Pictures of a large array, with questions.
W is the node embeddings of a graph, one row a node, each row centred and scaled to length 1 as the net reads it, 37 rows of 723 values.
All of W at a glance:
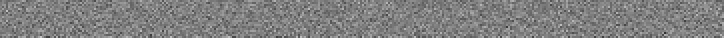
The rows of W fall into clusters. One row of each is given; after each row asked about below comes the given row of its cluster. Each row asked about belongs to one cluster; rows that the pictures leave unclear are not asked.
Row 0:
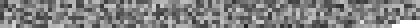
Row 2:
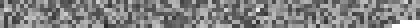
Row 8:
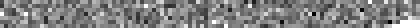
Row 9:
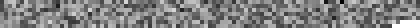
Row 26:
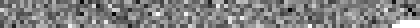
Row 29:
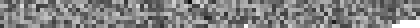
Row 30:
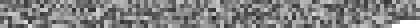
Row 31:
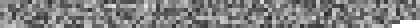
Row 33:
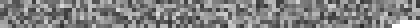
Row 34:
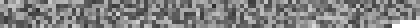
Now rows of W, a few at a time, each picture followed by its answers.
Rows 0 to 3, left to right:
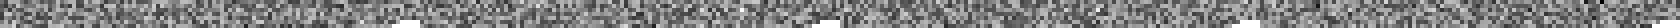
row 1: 30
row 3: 9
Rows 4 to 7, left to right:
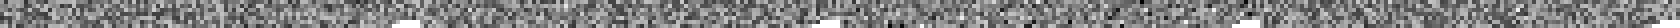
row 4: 34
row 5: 8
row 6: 8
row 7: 2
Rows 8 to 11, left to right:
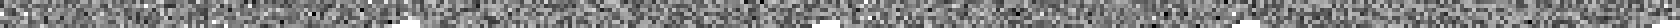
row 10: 31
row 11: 33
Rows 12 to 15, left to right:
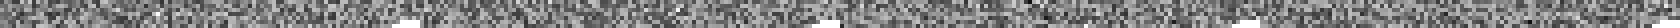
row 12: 26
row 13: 2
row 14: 29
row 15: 33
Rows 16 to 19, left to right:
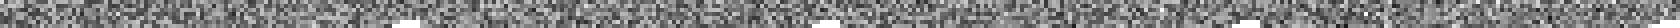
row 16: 34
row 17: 9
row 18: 30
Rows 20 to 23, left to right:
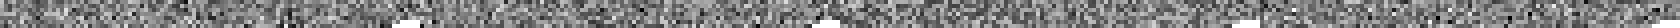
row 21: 31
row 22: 34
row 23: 0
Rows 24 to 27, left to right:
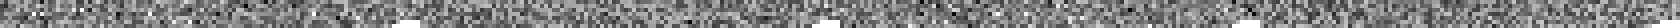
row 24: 0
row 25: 33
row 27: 2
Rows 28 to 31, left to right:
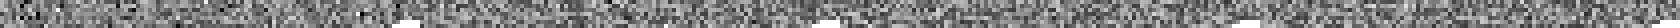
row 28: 31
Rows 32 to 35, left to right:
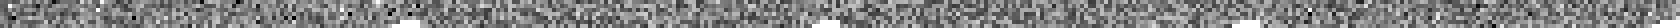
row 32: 26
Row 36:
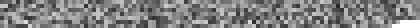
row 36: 29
